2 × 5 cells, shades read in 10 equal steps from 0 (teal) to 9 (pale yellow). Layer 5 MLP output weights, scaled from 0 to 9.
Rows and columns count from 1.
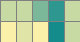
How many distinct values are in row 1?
3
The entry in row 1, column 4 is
1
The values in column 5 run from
7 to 7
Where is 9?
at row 2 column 1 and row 2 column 3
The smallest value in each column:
7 7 4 0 7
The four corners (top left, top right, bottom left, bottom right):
7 7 9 7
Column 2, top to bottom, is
7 8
